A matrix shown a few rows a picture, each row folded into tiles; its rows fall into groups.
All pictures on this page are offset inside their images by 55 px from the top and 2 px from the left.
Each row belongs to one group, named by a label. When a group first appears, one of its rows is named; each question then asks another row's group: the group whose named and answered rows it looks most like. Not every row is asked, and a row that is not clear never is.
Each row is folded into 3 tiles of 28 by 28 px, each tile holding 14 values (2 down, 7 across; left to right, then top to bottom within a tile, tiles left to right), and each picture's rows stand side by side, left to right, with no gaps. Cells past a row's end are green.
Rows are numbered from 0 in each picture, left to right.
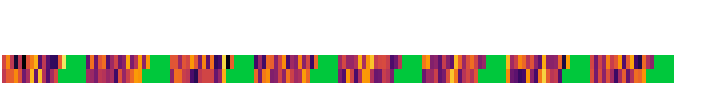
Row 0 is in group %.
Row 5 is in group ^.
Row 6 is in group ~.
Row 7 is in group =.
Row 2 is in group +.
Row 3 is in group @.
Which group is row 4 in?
^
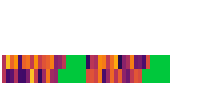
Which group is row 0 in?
^
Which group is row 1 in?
@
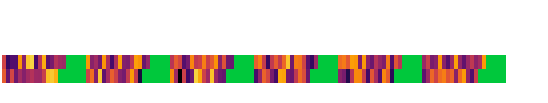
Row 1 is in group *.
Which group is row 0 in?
=
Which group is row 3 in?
^
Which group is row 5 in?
%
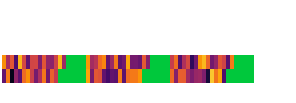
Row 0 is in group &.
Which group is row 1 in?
=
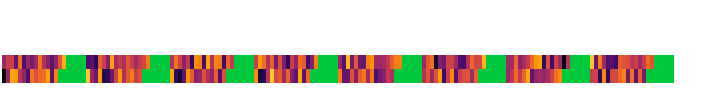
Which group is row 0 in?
%
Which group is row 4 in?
&
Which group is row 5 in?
%
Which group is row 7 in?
&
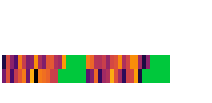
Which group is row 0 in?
%
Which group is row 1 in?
^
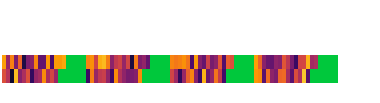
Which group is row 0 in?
&
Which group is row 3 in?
*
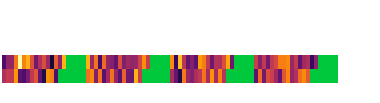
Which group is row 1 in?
&
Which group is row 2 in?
&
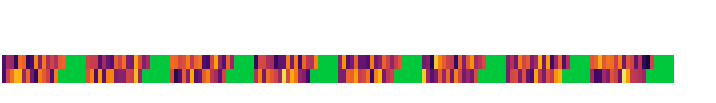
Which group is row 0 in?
%
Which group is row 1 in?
*
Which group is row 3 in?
%
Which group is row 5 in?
@
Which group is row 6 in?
+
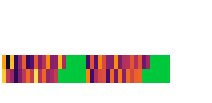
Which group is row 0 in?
&
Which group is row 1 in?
@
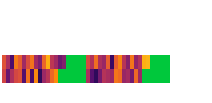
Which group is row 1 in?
&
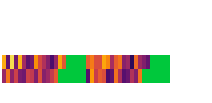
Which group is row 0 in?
&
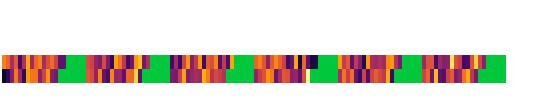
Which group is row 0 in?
^
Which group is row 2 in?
@
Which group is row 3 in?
+
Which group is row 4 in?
*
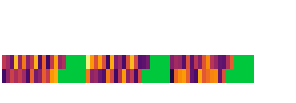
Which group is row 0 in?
+
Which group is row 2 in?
%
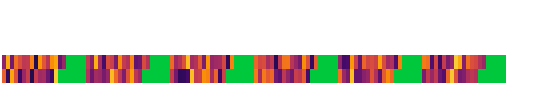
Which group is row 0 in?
@
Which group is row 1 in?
^
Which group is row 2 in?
~
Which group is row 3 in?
*
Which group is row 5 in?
^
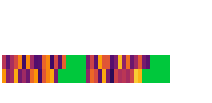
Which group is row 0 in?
=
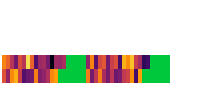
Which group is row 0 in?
=
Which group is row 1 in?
@
